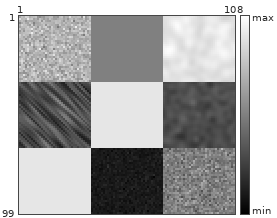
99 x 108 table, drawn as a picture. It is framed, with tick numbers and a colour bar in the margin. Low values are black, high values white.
The table splits into 3 rows of 3 panels. Panel 1,1: high, fine-grained. Panel 1,2: middling, flat. Panel 1,3: very high, blotchy, faint in contrast. Panel 2,1: low, slanting down to the right. Panel 2,2: very high, flat. Panel 2,3: low, blotchy, faint in contrast. Panel 3,1: very high, flat. Panel 3,2: very low, fine-grained, faint in contrast. Panel 3,3: middling, fine-grained.
